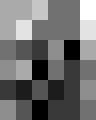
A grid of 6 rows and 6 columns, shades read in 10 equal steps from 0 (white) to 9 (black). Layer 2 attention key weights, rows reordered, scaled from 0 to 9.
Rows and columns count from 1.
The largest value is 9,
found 3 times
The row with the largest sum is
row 5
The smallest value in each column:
3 1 2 4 5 0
